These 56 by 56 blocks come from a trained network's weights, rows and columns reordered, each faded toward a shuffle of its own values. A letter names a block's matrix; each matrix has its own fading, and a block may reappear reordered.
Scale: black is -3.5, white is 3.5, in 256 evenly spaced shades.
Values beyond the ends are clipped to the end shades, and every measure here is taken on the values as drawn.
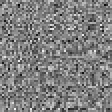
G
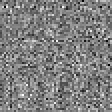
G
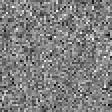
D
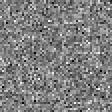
D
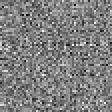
G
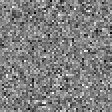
D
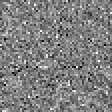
D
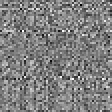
G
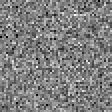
D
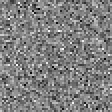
D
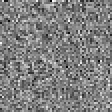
G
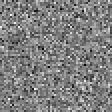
D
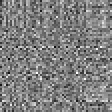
G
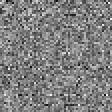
G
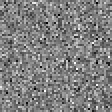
D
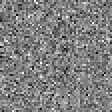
D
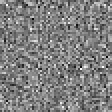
G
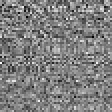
G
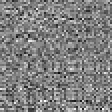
G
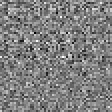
G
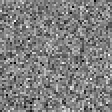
D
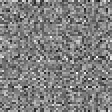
G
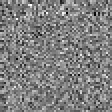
G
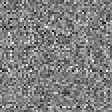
G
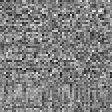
G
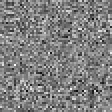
G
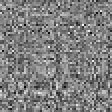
G
